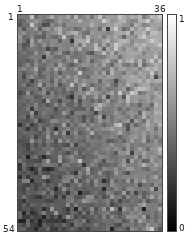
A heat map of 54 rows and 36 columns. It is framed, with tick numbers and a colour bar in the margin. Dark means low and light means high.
The ninth with the highest average is the top right. Values rise toward the top right. The ninth with the lowest average is the bottom left. No regular stripes run through it. No row or column stands out. The texture is fine-grained noise.
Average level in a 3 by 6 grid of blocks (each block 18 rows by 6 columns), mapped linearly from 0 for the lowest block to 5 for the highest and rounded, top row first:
233445
122334
011223
